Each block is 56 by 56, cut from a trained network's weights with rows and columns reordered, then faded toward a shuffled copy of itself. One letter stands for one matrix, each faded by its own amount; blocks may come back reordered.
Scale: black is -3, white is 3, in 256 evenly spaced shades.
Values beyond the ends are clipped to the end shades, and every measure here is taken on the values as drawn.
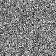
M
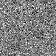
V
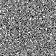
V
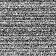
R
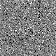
V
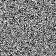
M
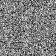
M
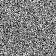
M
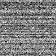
R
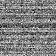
R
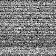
R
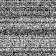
R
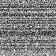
R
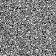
V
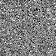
V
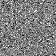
V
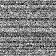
R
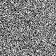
M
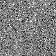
V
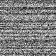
R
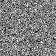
M
